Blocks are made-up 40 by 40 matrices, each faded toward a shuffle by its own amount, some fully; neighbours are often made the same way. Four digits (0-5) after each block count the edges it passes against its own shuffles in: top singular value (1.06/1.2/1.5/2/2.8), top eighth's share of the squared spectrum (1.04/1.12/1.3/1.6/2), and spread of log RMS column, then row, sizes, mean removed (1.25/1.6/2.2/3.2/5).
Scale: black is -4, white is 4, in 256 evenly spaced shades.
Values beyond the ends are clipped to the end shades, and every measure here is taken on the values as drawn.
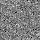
0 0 0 0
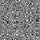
3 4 2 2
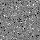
0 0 0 0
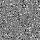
2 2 0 0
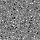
0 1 0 0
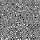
3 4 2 1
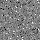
0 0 0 0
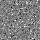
1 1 0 0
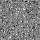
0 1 0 0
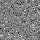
0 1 0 0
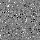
2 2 0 0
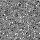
1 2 0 1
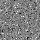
0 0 0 0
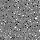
0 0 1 0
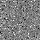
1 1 0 0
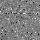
2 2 0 0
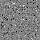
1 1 0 1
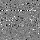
3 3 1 2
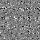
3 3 0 2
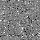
2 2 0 1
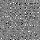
3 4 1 1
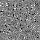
2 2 1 1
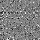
3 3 1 1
